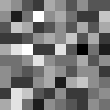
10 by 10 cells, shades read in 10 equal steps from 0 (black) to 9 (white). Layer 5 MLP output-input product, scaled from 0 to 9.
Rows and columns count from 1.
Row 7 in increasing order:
2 3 3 4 4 5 5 5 5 6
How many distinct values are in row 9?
6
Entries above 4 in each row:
5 5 5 5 4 5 5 6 4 4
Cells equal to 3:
16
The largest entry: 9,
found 2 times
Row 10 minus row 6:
2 4 -1 -7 0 0 -1 -4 2 -1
